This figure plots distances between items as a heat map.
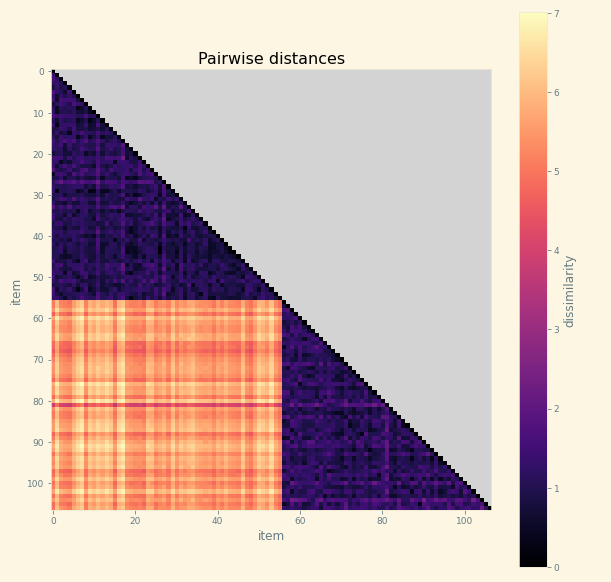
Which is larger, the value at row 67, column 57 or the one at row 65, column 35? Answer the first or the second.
the second
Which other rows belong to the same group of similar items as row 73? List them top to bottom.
56, 57, 58, 59, 60, 61, 62, 63, 64, 65, 66, 67, 68, 69, 70, 71, 72, 74, 75, 76, 77, 78, 79, 80, 81, 82, 83, 84, 85, 86, 87, 88, 89, 90, 91, 92, 93, 94, 95, 96, 97, 98, 99, 100, 101, 102, 103, 104, 105, 106
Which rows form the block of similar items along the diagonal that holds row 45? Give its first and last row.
0 to 55
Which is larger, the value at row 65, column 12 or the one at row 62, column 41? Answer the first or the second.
the first
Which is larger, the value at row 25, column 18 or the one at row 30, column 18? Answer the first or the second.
the first
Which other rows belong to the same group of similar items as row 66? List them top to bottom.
56, 57, 58, 59, 60, 61, 62, 63, 64, 65, 67, 68, 69, 70, 71, 72, 73, 74, 75, 76, 77, 78, 79, 80, 81, 82, 83, 84, 85, 86, 87, 88, 89, 90, 91, 92, 93, 94, 95, 96, 97, 98, 99, 100, 101, 102, 103, 104, 105, 106
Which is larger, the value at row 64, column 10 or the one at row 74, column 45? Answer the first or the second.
the first
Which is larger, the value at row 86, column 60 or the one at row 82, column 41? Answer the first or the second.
the second
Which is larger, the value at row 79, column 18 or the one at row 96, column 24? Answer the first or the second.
the second
